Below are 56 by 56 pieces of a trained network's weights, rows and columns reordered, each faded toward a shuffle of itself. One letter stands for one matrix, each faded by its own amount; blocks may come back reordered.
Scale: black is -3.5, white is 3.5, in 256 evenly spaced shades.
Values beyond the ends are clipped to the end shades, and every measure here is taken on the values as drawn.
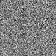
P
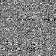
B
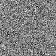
P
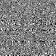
B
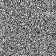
P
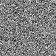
P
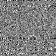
B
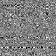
B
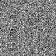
P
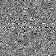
B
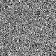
P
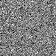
P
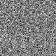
P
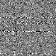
B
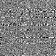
B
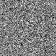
P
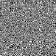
B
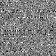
B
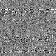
B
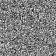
P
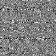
B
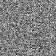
P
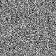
P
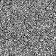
P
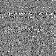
B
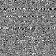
B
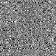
B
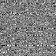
B
